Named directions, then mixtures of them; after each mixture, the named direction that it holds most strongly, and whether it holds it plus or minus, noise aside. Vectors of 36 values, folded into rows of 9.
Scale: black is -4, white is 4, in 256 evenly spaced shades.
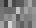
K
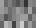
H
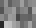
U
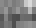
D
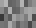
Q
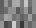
H, minus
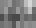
D, plus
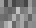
H, plus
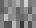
H, minus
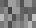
Q, minus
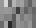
K, minus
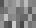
H, minus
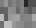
D, minus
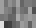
U, minus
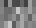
H, plus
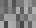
K, plus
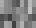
H, plus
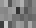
K, minus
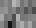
K, minus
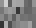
K, minus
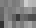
D, plus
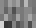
U, minus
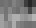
D, minus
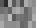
Q, minus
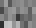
U, plus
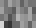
U, minus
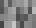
U, plus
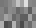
H, minus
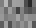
K, minus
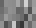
H, minus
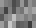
Q, plus
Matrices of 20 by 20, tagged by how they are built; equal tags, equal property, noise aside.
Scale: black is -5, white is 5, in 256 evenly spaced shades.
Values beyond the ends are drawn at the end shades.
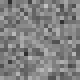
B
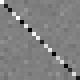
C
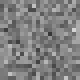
B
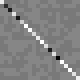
C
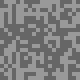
B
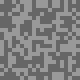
B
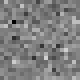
B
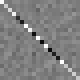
C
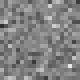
B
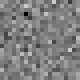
B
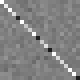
C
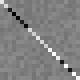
C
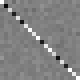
C
